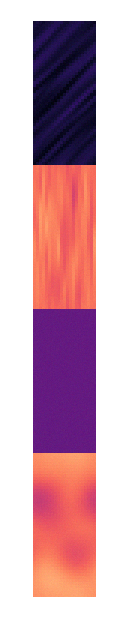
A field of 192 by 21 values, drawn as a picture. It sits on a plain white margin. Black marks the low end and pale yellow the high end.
The table splits into 4 rows of 1 panel. Panel 1,1: very low, slanting up to the right, faint in contrast. Panel 2,1: high, streaked downward, faint in contrast. Panel 3,1: low, flat. Panel 4,1: high, smooth.
